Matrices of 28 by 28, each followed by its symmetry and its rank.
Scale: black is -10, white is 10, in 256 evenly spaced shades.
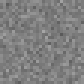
neither, full rank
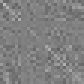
symmetric, rank five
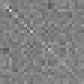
symmetric, rank five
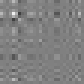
symmetric, rank two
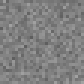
neither, full rank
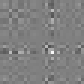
symmetric, rank two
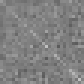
symmetric, rank five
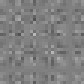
symmetric, rank two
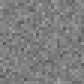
neither, full rank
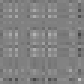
symmetric, rank two
